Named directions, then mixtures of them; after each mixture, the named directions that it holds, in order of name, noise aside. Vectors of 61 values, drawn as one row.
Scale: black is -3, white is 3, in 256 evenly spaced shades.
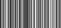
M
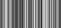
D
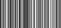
M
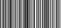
D, M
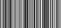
D, M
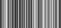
D, M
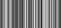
D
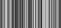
D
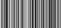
M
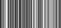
D, M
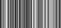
D, M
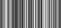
D
